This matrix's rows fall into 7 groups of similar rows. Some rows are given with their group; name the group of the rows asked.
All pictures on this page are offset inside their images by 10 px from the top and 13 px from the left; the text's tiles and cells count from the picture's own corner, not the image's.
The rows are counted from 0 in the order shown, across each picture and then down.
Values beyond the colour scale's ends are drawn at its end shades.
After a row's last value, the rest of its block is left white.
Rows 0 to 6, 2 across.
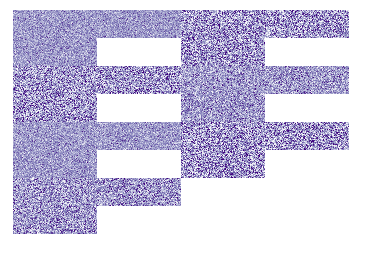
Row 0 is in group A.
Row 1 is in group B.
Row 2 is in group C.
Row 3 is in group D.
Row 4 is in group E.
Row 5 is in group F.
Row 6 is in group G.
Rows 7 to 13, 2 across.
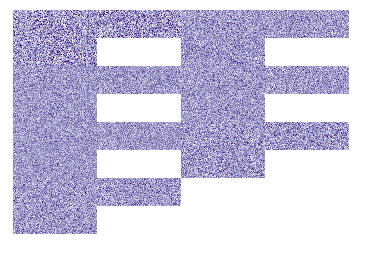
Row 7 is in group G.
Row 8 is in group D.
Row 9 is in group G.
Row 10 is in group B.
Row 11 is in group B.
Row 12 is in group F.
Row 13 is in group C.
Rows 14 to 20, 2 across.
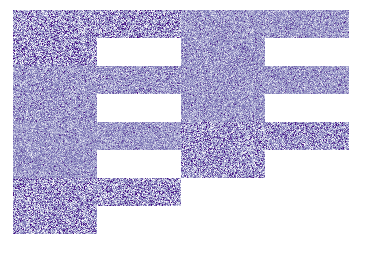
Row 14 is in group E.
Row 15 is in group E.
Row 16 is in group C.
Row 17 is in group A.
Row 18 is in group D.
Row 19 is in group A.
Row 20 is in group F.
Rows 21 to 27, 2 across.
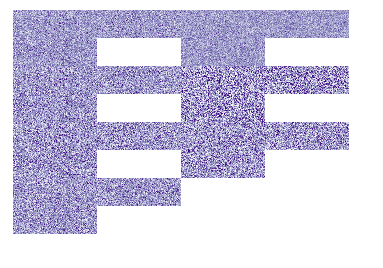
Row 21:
D
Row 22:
E
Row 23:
D
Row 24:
G
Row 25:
D
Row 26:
B
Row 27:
F
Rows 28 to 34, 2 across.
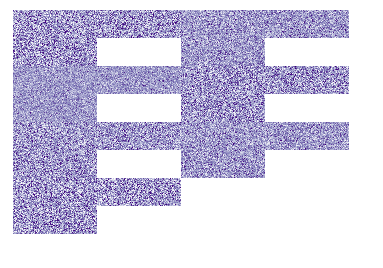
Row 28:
E
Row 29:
G
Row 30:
F
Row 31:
A
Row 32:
E
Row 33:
E
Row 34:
B
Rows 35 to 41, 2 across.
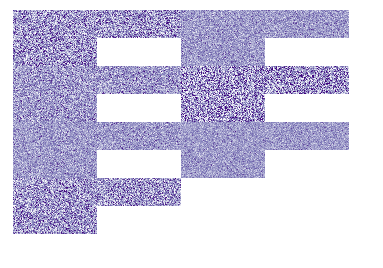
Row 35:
C
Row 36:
F
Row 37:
G
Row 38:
G
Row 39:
G
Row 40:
D
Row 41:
D
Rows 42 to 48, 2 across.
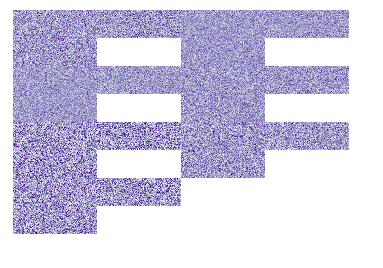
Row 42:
C
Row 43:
C
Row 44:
B
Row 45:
E
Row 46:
C
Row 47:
B
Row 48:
C
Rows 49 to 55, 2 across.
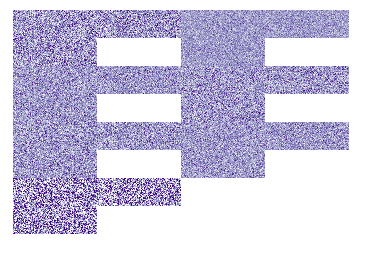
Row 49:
A
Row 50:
D
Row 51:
A
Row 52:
C
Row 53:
B
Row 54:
A
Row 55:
B
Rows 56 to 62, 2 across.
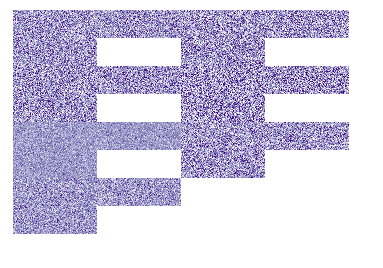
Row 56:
A
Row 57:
D
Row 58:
A
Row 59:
A
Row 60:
F
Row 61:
E
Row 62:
B
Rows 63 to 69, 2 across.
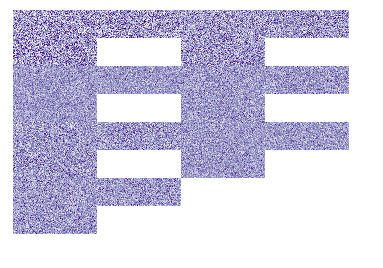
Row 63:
E
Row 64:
C
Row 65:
A
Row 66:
F
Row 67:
D
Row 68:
F
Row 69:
C
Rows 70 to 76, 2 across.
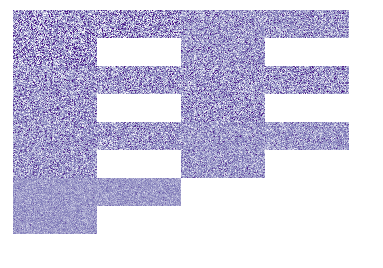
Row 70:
E
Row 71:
C
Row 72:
B
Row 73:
C
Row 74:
B
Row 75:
B
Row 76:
F
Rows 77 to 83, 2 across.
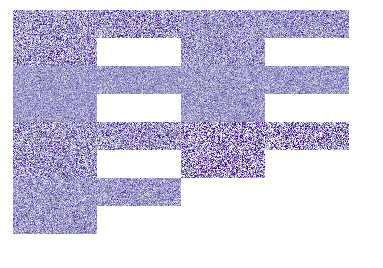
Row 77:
G
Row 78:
A
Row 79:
G
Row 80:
E
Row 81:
F
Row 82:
B
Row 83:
E
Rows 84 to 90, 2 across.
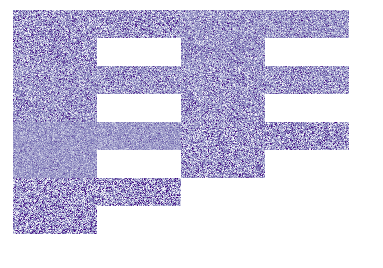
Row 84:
F
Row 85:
D
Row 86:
D
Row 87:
D
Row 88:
B
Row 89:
G
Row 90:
C
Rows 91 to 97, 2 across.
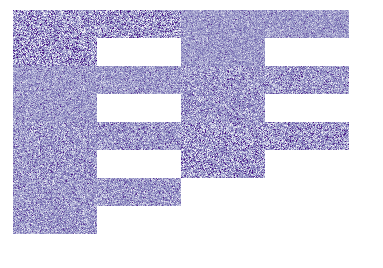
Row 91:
E
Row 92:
G
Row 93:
C
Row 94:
D
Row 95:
G
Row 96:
E
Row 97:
F
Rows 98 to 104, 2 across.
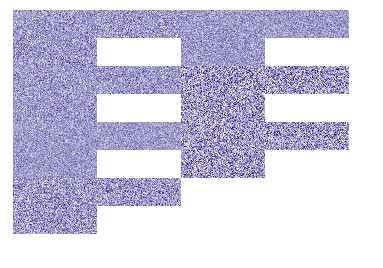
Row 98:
D
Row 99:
F
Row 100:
G
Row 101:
A
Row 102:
D
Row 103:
C
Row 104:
F
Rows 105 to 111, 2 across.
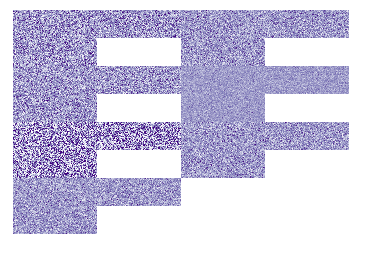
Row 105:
A
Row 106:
A
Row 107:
E
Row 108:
C
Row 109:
G
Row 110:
D
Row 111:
E
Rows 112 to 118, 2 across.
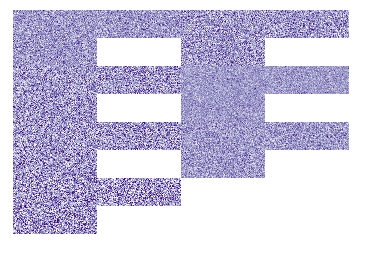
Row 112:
F
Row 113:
F
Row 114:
C
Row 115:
D
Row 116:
C
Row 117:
F
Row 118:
B
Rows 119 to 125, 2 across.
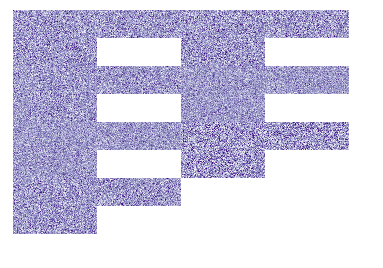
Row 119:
E
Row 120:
B
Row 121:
G
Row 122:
B
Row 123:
F
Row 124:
C
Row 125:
G
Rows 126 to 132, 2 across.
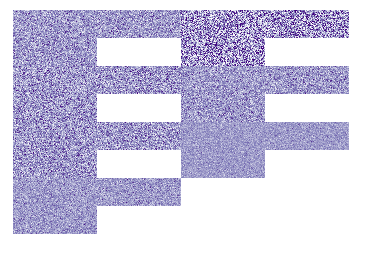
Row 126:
E
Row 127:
A
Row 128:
C
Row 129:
F
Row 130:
F
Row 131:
F
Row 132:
C
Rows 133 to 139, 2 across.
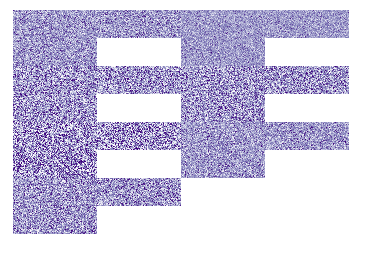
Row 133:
C
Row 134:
E
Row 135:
B
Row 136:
G
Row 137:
D
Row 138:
G
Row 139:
G
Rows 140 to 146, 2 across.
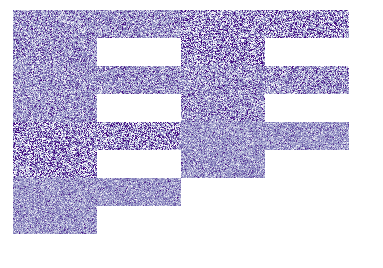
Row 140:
E
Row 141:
F
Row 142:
G
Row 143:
B
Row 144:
F
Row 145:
E
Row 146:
A
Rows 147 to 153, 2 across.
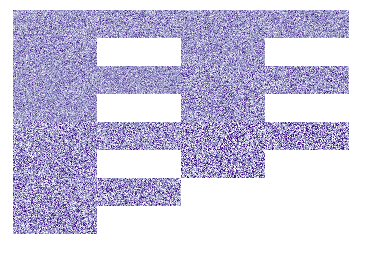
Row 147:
C
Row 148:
A
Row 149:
A
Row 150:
F
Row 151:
D
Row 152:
A
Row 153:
F
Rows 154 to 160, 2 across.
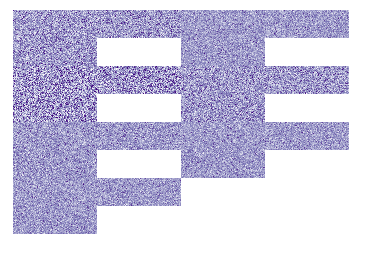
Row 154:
C
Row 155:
B
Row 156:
A
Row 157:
C
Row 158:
E
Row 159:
D
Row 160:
E
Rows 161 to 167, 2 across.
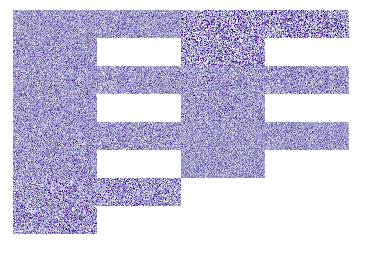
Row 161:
E
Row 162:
G
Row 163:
B
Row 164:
G
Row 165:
E
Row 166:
G
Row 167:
D
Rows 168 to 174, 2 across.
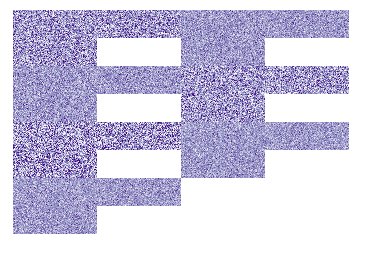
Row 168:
F
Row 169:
A
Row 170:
A
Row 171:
B
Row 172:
E
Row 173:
D
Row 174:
E
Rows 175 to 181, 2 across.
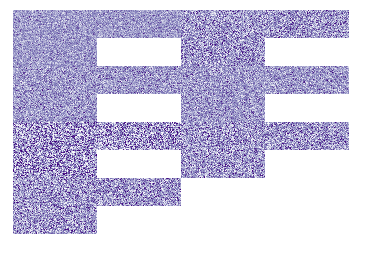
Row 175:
G
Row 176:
E
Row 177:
C
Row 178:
F
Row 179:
B
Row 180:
G
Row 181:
G
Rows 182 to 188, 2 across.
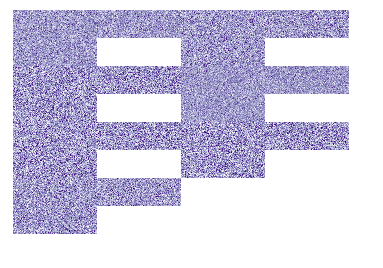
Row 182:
B
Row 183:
C
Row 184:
A
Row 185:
A
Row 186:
C
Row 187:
G
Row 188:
D
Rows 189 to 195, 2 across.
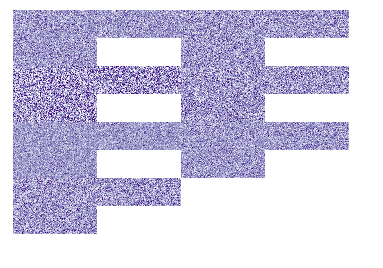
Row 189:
B
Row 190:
C
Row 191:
G
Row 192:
D
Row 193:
G
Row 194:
C
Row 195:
C
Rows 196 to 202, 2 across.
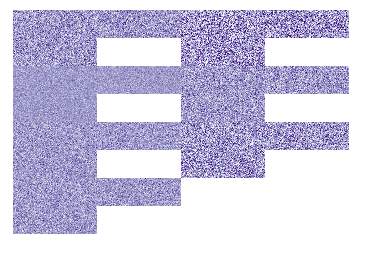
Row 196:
A
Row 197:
G
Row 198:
B
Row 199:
B
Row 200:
E
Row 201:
E
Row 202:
E
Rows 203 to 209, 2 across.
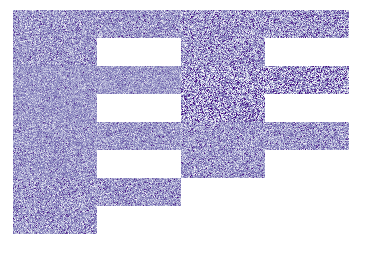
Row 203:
G
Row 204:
C
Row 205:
E
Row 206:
E
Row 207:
F
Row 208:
C
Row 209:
A
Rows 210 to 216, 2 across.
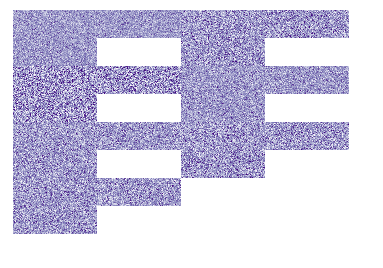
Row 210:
E
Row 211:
G
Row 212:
A
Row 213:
F
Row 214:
E
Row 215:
D
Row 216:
B
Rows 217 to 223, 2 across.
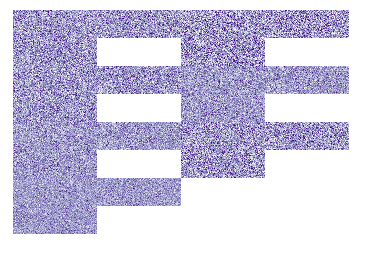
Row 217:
F
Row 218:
D
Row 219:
G
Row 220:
B
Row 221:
B
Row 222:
F
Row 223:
D
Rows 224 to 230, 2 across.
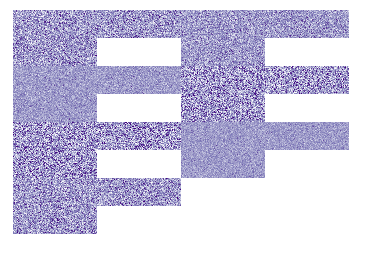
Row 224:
D
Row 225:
G
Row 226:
D
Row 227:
B
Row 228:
C
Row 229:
A
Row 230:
G
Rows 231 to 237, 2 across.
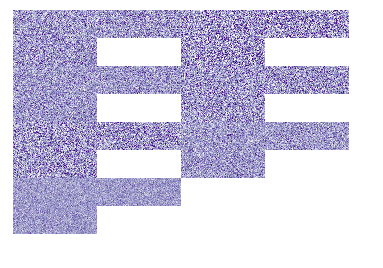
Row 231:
C
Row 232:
G
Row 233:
C
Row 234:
A
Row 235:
G
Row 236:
D
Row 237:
E
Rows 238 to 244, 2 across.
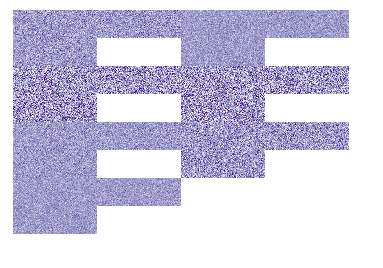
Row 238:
C
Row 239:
G
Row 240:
C
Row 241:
E
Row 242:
C
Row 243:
A
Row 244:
E
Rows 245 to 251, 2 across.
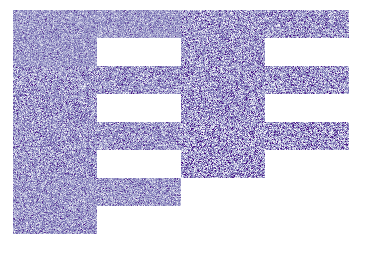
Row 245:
B
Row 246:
G
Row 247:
E
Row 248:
F
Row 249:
G
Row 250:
C
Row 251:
C
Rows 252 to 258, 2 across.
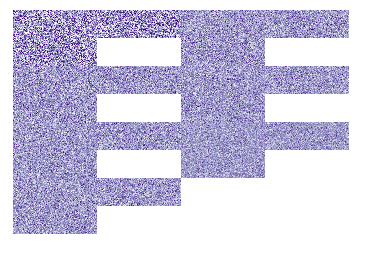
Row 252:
F
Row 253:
F
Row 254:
A
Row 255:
D
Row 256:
G
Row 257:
G
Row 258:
E
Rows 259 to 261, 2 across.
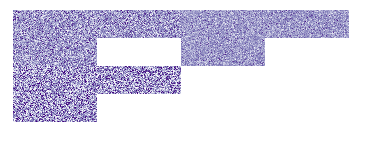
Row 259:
A
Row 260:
G
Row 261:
C
